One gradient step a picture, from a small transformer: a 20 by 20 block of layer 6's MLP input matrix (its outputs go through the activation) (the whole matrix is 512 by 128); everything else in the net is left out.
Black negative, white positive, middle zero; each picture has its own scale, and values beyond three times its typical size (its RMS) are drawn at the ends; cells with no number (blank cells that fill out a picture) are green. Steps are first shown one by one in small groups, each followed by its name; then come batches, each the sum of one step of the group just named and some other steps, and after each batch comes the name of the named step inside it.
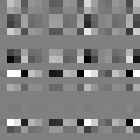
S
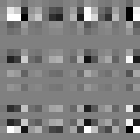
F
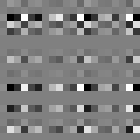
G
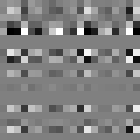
F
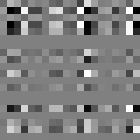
S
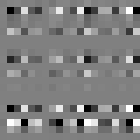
S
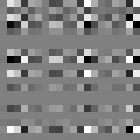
F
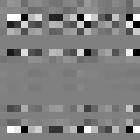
F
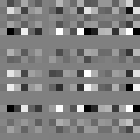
S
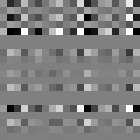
S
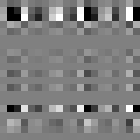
G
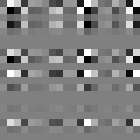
S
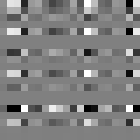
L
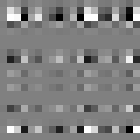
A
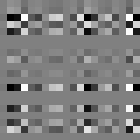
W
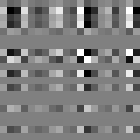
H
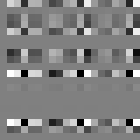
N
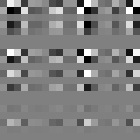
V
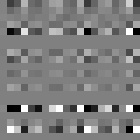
A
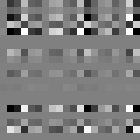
W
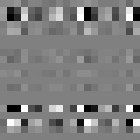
L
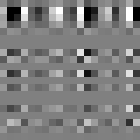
H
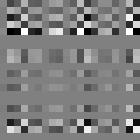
W
